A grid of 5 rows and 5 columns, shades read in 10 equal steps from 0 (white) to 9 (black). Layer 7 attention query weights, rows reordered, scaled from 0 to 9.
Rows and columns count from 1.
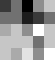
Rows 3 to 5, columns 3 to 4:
4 0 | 2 5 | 1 4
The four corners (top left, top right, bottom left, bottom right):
7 2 2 0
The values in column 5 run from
0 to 5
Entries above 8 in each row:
1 0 0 0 0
